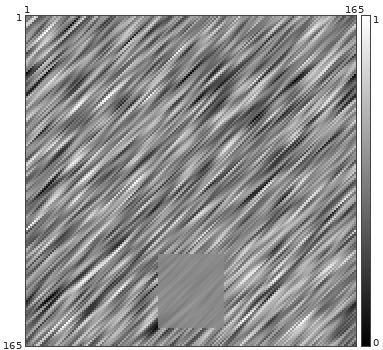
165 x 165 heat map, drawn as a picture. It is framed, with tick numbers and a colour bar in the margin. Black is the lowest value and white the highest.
Mirror symmetry: none. Calmest part: bottom middle. Histogram: bell-shaped. Odd patch: calmer, in the bottom middle. Slope: none. Grain: diagonal, up to the right.
